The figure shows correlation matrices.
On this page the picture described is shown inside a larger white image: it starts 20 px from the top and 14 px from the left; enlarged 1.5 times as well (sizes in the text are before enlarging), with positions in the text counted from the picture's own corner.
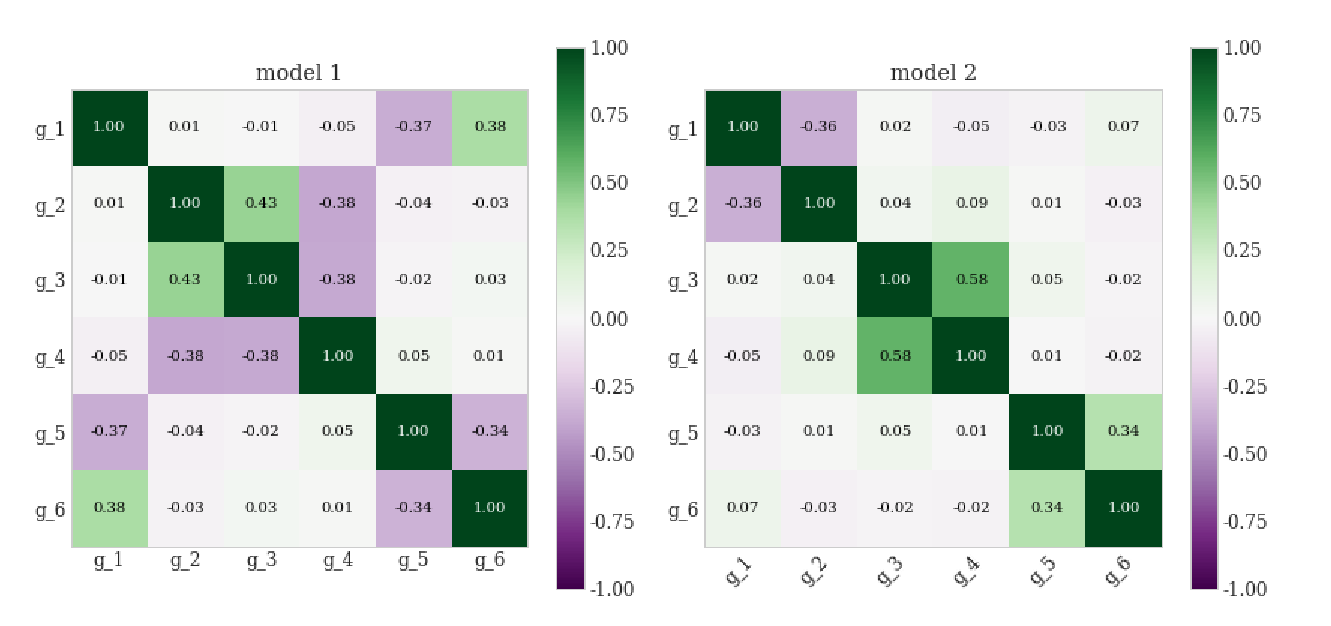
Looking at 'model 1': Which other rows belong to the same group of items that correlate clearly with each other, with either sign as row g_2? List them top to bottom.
g_3, g_4
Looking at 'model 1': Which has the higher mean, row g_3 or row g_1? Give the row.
g_3
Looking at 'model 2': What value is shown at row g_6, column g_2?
-0.03
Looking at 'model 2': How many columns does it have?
6
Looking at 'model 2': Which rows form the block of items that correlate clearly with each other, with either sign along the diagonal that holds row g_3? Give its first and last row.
g_3 to g_4
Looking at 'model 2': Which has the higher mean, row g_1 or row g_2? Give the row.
g_2
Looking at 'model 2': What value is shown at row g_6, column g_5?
0.34
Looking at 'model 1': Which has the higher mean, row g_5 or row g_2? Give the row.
g_2
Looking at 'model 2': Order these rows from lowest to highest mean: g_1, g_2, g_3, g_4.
g_1, g_2, g_4, g_3
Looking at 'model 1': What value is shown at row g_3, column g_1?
-0.01
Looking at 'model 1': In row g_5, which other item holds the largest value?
g_4
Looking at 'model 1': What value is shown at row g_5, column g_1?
-0.37
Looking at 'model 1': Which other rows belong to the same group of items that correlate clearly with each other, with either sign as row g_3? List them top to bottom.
g_2, g_4
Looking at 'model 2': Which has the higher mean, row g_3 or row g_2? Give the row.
g_3
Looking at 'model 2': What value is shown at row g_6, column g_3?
-0.02
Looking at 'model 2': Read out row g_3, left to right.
0.02 0.04 1.00 0.58 0.05 -0.02
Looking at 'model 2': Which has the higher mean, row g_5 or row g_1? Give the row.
g_5
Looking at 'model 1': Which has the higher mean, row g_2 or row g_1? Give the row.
g_2
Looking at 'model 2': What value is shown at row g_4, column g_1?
-0.05
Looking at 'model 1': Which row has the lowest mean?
g_4
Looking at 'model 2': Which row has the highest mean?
g_3
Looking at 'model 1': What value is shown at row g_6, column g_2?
-0.03
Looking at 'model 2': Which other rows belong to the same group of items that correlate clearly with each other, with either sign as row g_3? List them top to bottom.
g_4
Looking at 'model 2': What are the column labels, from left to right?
g_1, g_2, g_3, g_4, g_5, g_6
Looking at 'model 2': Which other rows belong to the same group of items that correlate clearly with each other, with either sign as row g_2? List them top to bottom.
g_1
